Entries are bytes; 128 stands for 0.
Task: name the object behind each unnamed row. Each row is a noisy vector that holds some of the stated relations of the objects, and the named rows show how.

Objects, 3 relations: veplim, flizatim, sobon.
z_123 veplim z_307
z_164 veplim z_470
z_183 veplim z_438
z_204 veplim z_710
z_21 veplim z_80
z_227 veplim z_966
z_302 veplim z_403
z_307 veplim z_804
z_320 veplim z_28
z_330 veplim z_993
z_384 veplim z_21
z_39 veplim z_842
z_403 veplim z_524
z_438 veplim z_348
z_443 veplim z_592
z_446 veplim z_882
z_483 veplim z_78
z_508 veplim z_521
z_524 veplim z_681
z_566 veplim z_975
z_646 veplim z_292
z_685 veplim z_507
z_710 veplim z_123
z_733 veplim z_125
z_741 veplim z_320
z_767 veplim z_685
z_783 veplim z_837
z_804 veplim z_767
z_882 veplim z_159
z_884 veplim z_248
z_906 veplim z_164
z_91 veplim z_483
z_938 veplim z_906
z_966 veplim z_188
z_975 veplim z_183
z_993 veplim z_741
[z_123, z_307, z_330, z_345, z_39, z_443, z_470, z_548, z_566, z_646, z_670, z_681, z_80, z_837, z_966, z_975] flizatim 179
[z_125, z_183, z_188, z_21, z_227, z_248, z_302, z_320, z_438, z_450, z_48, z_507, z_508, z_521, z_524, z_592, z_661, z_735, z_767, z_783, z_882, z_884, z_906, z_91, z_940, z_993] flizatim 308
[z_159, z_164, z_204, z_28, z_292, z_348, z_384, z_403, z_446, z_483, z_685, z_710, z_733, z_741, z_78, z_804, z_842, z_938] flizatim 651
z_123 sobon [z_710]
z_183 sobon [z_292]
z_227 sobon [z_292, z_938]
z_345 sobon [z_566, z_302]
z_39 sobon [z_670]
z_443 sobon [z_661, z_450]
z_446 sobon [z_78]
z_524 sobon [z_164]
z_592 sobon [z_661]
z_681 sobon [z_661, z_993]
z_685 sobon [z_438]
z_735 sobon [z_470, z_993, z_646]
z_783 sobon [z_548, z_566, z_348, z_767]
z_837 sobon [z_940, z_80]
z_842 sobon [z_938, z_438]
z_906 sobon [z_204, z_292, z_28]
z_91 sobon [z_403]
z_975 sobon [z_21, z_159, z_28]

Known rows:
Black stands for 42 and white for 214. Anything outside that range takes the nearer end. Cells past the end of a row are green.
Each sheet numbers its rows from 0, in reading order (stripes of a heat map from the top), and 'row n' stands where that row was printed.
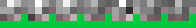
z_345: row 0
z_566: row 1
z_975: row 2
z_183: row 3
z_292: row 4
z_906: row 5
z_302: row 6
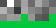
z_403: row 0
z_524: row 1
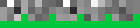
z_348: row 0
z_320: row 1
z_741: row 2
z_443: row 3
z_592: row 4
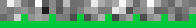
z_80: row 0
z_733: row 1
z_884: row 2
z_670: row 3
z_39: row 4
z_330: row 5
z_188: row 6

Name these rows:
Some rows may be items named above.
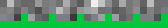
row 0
z_227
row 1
z_592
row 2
z_91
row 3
z_345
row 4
z_248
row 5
z_884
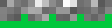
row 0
z_882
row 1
z_345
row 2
z_123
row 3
z_993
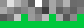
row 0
z_470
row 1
z_28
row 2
z_125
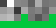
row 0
z_446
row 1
z_767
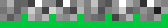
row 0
z_438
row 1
z_78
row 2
z_159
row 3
z_508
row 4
z_566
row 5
z_710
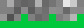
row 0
z_521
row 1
z_21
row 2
z_837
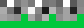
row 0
z_685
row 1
z_842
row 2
z_733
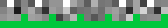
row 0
z_733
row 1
z_685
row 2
z_566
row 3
z_767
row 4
z_348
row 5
z_483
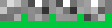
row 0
z_681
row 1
z_384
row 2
z_804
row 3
z_646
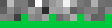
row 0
z_783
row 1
z_164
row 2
z_975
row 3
z_48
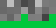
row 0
z_940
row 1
z_783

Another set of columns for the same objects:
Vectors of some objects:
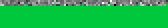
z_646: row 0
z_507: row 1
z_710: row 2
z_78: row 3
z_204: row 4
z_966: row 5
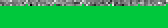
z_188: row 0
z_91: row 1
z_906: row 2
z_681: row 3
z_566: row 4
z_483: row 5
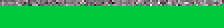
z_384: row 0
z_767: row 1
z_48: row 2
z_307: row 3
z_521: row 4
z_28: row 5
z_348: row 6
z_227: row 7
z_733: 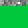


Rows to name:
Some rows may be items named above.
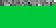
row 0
z_767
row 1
z_21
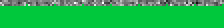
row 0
z_470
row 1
z_783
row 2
z_483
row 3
z_28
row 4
z_227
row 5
z_741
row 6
z_80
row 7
z_320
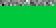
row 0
z_91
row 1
z_975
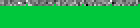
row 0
z_483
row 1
z_646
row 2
z_164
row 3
z_91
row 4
z_993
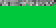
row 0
z_592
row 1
z_842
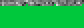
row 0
z_384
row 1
z_403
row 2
z_646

